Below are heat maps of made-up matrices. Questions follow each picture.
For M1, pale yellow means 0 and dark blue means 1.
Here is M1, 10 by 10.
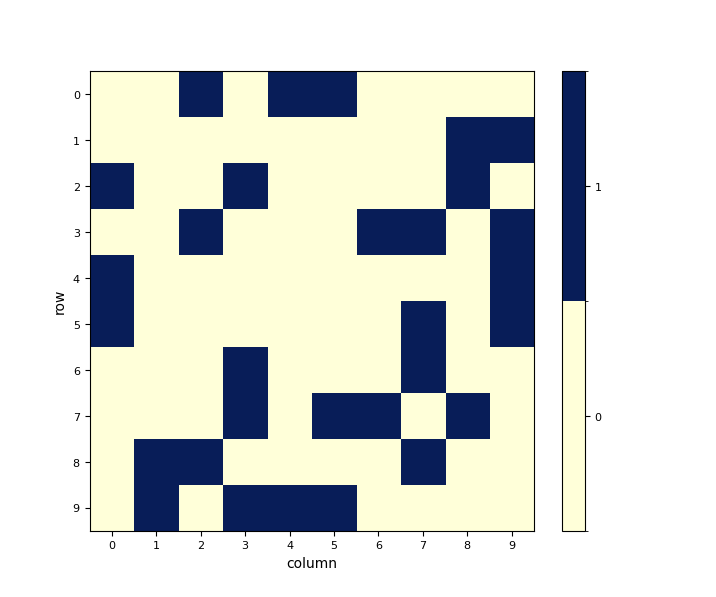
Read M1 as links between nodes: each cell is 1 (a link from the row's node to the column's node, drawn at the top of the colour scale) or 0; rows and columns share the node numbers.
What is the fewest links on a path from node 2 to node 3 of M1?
1
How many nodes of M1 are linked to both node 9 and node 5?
0
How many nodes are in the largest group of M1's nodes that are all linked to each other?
3
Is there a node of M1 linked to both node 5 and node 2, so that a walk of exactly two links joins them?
yes
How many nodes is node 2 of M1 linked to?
3
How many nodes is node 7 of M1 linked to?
4
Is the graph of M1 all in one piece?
yes
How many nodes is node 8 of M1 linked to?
3
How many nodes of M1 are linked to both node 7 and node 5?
0
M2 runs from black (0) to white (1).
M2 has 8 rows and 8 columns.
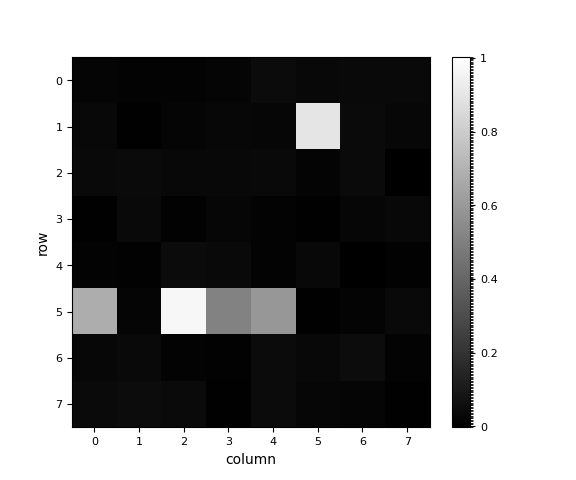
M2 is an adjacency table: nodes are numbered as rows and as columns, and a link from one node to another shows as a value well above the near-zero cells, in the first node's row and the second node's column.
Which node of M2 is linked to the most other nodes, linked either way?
node 5
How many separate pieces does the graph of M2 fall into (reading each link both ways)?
3
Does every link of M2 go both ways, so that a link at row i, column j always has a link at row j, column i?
no
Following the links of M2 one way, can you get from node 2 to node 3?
no
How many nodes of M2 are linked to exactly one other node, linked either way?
5
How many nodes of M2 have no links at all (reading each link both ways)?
2
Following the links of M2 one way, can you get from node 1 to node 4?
yes
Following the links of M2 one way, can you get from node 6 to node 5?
no
